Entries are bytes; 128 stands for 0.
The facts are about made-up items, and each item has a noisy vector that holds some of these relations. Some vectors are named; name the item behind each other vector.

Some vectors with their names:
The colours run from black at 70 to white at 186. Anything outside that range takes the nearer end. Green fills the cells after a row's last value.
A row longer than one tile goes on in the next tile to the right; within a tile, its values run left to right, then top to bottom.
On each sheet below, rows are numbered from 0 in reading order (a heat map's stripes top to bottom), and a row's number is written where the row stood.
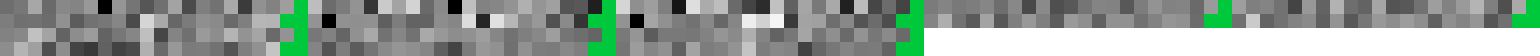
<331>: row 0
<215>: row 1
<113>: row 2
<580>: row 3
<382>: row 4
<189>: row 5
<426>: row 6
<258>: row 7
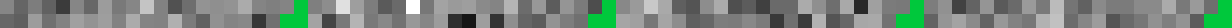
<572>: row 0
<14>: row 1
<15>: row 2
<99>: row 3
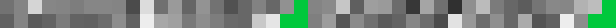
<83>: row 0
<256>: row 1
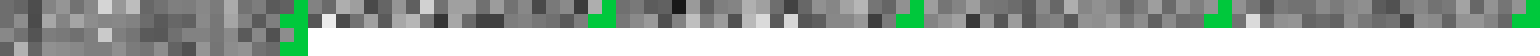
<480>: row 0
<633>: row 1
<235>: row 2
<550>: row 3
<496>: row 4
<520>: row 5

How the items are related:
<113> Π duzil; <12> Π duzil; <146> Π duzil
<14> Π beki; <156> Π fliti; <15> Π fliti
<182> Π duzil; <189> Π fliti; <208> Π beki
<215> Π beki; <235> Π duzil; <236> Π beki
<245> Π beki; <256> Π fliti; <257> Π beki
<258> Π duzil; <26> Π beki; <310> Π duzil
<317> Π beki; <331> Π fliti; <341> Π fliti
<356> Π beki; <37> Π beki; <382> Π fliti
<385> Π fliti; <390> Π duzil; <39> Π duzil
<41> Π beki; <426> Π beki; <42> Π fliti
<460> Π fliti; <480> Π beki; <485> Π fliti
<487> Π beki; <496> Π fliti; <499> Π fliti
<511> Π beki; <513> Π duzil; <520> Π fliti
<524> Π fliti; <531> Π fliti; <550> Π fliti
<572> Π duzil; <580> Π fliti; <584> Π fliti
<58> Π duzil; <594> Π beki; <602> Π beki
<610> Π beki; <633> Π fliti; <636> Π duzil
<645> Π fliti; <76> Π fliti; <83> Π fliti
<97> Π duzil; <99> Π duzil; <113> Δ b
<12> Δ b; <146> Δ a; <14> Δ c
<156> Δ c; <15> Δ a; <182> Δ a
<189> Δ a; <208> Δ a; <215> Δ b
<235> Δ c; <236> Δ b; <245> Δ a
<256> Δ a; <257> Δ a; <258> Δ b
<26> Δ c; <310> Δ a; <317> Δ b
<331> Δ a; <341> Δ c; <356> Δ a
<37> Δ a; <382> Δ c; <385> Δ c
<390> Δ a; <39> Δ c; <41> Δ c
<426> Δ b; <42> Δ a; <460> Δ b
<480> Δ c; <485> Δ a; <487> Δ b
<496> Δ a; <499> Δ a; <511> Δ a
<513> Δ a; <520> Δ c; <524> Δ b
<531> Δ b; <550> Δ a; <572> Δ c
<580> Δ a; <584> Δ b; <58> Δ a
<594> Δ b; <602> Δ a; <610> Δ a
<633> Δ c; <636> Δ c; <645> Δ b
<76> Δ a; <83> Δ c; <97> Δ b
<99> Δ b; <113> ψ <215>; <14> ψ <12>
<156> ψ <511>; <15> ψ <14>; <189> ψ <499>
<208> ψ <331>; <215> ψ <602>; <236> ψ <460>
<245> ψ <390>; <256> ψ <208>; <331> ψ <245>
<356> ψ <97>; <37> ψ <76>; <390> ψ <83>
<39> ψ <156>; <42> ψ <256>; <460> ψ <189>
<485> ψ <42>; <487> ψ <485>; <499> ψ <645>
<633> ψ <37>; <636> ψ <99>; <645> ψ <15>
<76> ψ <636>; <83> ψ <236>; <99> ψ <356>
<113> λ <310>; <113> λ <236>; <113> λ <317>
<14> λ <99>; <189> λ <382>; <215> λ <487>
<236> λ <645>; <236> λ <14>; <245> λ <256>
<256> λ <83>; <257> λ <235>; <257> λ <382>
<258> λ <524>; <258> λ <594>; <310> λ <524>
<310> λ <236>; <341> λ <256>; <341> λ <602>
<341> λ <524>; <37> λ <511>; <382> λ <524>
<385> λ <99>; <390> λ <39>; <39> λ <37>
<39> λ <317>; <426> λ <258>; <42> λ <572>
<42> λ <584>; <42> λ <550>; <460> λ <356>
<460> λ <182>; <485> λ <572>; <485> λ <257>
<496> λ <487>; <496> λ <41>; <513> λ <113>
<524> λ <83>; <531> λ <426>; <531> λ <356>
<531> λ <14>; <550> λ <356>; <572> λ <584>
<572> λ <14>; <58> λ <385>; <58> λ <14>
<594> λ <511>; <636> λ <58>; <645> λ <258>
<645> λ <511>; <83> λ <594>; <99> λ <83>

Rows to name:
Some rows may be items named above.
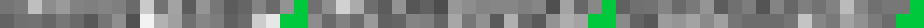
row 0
<83>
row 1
<499>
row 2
<610>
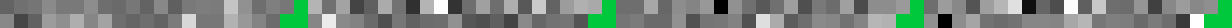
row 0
<610>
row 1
<485>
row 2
<331>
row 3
<390>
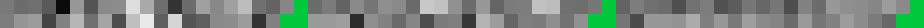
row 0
<235>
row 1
<257>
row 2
<146>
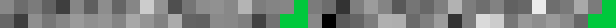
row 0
<572>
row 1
<356>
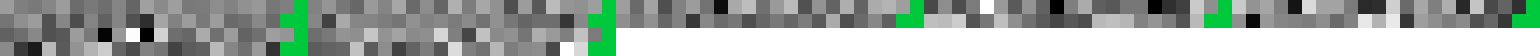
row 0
<531>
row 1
<513>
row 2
<42>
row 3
<511>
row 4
<113>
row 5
<487>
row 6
<245>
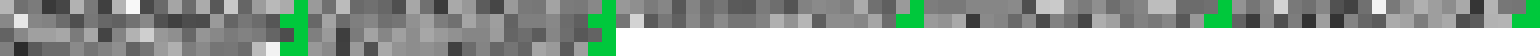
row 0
<485>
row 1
<385>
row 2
<524>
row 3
<257>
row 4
<460>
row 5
<236>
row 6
<317>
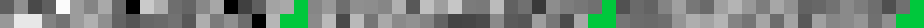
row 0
<39>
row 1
<37>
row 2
<41>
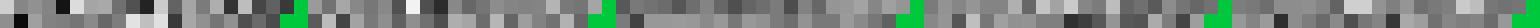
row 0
<113>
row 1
<341>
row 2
<146>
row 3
<37>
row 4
<257>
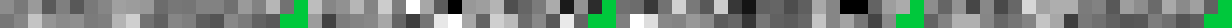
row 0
<58>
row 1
<602>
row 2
<156>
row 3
<636>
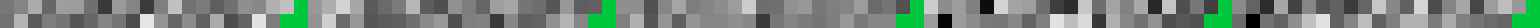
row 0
<256>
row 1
<645>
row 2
<594>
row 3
<113>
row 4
<182>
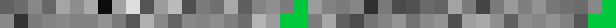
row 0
<208>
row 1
<584>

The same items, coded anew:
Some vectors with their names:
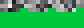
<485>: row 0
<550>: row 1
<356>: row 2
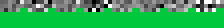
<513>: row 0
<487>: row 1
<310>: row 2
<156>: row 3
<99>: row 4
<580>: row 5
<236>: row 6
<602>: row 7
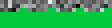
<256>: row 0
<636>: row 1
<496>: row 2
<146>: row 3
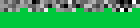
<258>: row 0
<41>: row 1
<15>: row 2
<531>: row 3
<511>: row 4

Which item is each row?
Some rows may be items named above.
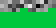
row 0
<550>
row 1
<645>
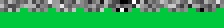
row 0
<524>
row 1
<572>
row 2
<426>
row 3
<37>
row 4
<39>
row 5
<235>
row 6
<531>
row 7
<341>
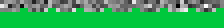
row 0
<460>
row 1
<37>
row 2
<610>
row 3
<182>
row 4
<58>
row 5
<245>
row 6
<12>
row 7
<208>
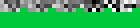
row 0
<356>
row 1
<584>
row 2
<584>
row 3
<156>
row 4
<215>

